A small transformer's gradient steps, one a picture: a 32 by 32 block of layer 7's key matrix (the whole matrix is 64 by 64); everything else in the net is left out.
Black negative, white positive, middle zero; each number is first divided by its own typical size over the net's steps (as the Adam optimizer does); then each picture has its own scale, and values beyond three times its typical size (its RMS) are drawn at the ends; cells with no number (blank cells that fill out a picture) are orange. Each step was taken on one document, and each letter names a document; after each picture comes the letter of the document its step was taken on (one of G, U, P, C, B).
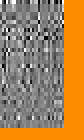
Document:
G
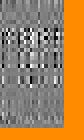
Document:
G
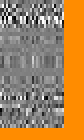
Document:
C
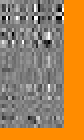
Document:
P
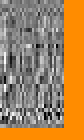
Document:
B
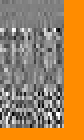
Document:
B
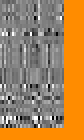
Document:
P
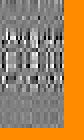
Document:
G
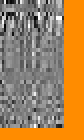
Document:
P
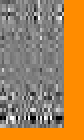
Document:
P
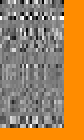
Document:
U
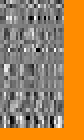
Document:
U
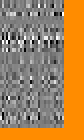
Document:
G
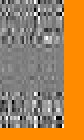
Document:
P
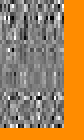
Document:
U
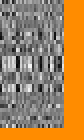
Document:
B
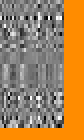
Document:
U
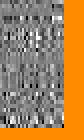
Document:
U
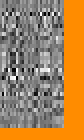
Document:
B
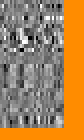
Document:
U
